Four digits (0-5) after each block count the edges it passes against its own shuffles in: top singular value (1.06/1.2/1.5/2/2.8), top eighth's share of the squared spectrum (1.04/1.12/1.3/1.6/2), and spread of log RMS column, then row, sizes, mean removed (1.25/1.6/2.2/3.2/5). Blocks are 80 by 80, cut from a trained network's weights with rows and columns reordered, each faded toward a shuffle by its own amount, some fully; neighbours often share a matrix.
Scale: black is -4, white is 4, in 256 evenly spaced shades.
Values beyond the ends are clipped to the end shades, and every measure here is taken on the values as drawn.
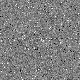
2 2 0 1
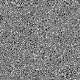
3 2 0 2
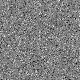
0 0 0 0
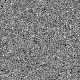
0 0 0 0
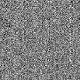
3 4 1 2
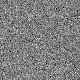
0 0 0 0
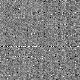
3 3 1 2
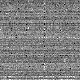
4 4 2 2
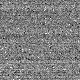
3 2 0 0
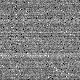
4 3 1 1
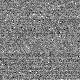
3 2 0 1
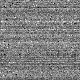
4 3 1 2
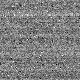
3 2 0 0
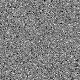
2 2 0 1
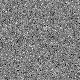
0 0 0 0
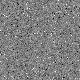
2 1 0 0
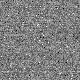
1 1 0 0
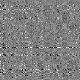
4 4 2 3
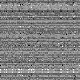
5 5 2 3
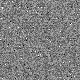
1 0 0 0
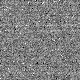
2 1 0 0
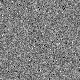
0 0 0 0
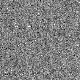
2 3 0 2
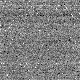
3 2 0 1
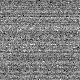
4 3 0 1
